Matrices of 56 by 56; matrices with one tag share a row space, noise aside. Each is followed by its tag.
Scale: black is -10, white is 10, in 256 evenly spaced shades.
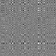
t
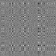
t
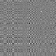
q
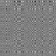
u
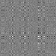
t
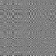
q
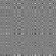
u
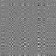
t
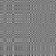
q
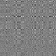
u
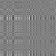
q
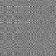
q
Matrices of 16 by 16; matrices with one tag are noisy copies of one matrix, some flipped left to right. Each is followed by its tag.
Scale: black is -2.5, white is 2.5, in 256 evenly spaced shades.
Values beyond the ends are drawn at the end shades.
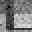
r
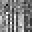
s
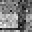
r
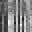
s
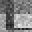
r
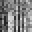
s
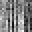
s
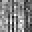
s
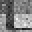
r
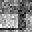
r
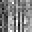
s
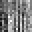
s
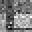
r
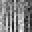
s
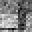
r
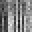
s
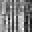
s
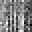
s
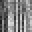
s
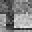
r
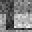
r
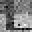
r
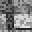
r
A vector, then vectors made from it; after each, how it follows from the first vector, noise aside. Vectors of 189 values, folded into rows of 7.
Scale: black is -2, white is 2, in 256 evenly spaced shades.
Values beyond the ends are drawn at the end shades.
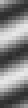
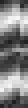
wrapped around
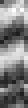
wrapped around
